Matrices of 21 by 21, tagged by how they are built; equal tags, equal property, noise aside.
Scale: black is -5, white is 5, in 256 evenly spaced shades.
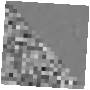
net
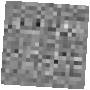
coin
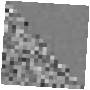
net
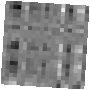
coin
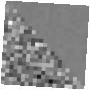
net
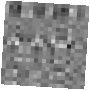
coin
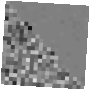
net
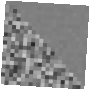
net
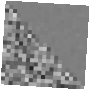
net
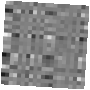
coin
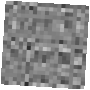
coin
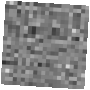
coin
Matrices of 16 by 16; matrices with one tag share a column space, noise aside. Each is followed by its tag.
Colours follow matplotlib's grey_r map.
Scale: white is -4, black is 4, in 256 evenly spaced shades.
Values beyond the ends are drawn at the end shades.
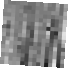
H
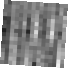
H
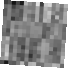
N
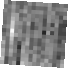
H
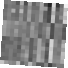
N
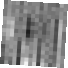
H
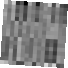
N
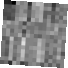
N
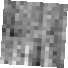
H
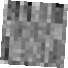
N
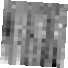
H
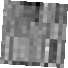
N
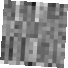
N
